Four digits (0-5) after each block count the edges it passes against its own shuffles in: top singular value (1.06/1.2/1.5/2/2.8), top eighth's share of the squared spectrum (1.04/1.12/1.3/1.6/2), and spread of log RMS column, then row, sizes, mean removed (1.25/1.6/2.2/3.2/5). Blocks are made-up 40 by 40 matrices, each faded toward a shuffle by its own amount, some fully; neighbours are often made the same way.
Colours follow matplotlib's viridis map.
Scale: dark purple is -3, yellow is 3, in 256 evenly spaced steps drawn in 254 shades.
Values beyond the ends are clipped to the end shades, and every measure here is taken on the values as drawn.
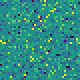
1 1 0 0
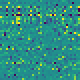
4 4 1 3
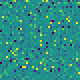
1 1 0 0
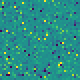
1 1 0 0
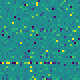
3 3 0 2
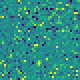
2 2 0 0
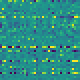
4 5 2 3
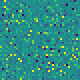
2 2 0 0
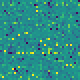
2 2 0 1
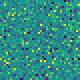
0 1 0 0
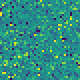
1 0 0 0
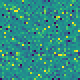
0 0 0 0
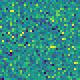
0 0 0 0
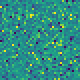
0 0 0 0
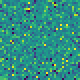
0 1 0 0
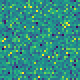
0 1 0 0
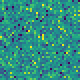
1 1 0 0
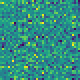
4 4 2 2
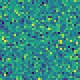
1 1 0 0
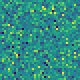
0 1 1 0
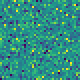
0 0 0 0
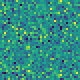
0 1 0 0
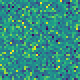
2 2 1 0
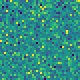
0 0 0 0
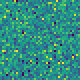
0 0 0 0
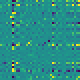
4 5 3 3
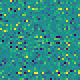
3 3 1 2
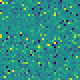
2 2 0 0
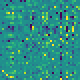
4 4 2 2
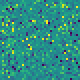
2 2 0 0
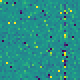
3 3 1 0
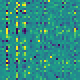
4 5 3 1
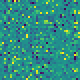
3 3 1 0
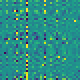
4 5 3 2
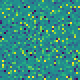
0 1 0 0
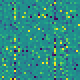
3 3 2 1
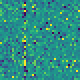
3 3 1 0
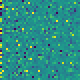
3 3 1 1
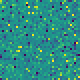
1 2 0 0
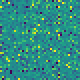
2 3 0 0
